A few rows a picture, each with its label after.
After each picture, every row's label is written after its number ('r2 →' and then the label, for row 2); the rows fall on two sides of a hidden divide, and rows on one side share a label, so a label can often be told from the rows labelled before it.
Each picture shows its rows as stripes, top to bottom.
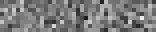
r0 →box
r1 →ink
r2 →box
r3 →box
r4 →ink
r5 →box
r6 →box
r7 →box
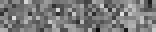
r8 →box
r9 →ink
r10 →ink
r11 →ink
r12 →box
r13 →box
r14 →ink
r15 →ink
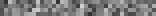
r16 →box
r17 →box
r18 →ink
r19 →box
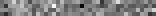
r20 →box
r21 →box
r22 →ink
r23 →box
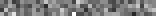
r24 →ink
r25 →ink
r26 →ink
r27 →box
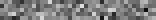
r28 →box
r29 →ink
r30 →ink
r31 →box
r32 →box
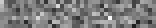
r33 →box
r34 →ink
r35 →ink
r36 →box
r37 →box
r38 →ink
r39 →box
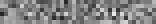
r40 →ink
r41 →ink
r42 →ink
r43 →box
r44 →ink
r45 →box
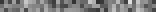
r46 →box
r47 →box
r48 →ink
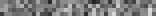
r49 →ink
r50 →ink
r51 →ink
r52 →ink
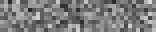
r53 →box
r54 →ink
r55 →box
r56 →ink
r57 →box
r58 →ink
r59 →ink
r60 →ink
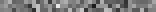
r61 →ink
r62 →ink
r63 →ink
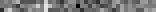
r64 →ink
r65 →box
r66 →ink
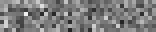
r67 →box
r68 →box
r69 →ink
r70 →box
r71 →ink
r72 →box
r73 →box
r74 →box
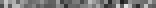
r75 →ink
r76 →box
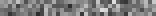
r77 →ink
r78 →box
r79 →ink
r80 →ink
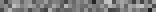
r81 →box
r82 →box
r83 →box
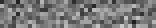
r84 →box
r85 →ink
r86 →box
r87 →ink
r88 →ink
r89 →box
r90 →box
